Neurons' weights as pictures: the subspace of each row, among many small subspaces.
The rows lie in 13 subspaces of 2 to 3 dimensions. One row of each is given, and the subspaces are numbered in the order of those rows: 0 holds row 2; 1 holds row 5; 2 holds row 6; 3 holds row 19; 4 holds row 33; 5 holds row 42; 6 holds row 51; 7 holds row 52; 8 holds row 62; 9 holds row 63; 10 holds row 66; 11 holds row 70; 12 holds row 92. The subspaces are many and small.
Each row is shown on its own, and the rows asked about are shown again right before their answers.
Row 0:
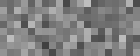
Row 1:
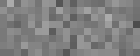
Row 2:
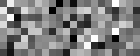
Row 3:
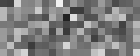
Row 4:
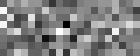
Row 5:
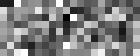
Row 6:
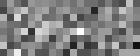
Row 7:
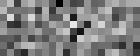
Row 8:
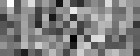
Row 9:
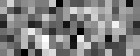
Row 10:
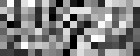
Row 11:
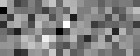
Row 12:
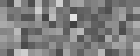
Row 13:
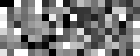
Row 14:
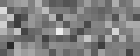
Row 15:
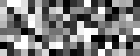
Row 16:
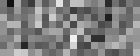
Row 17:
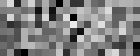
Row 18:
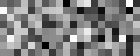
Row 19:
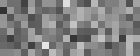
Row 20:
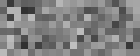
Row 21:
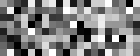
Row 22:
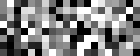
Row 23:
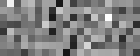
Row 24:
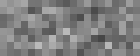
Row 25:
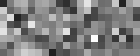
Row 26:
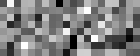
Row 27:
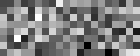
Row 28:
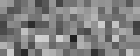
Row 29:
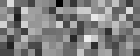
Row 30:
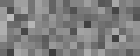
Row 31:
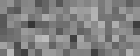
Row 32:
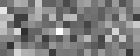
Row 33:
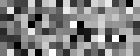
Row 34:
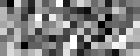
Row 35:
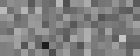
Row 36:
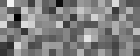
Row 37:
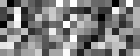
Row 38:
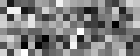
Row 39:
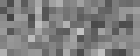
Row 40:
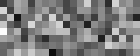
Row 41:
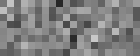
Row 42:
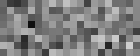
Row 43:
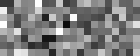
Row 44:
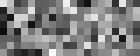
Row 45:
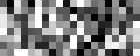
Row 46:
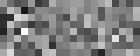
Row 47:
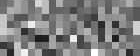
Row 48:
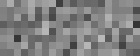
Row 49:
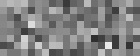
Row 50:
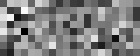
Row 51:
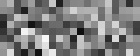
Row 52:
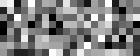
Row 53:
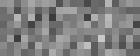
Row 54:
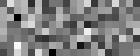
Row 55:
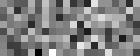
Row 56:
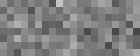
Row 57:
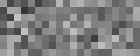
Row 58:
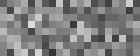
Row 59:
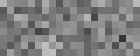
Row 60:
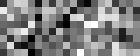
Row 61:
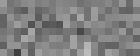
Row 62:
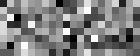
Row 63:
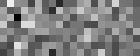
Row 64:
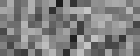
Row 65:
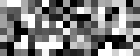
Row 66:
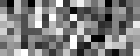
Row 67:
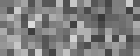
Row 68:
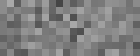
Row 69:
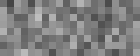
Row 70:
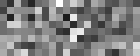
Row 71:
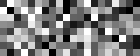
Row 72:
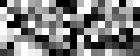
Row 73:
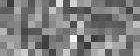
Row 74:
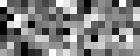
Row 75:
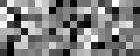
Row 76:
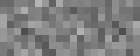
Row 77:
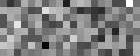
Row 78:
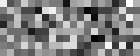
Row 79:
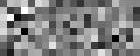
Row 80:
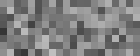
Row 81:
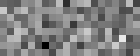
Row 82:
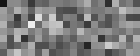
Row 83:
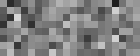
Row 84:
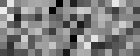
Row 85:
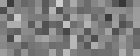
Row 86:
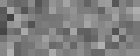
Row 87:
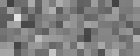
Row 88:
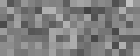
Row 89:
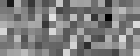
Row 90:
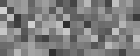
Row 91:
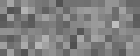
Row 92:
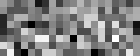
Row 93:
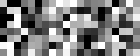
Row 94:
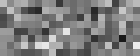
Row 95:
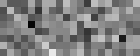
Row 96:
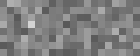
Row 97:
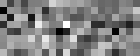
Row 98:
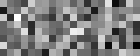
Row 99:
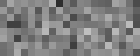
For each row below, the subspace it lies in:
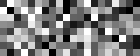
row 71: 3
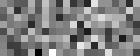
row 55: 9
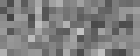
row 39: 1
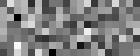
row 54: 9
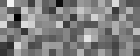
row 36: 9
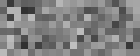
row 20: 12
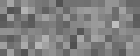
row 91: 12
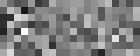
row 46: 6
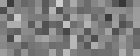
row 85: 7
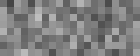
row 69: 10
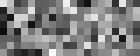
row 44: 8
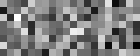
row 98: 2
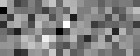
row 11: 1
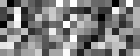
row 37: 4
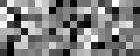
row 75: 0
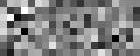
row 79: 6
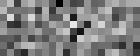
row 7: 11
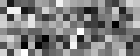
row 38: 12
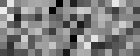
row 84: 0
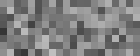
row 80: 0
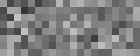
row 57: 6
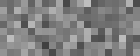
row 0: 5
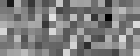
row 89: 7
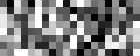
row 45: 10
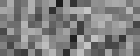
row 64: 0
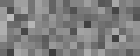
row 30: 0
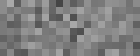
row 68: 11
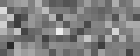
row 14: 11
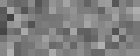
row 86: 0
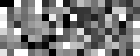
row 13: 1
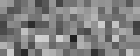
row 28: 12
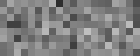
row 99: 2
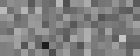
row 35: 3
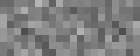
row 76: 6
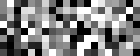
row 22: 9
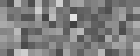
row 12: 11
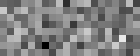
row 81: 3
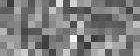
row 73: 0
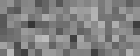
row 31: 12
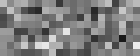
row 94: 3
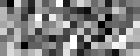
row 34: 8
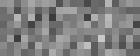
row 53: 2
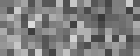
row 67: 4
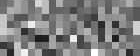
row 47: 12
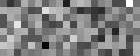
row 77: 3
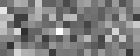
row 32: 11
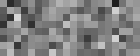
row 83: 4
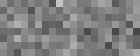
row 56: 2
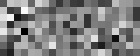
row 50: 6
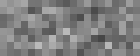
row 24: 3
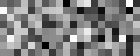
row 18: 3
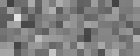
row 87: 9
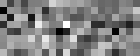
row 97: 1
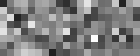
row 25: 8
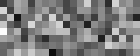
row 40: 7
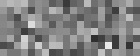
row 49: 5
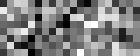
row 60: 1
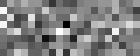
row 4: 1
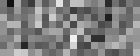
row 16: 10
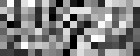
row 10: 10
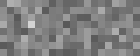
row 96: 5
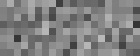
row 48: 2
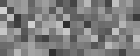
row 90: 7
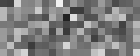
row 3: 1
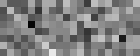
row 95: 5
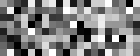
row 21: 4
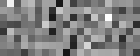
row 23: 7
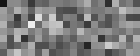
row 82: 2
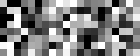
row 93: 4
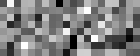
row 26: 8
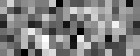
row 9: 6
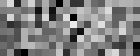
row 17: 11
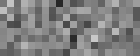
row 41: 10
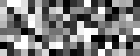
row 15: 5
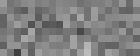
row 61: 2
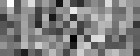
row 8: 10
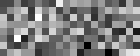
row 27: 2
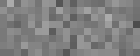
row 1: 7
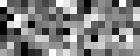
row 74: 8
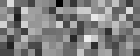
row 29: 9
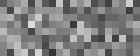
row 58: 4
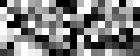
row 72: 8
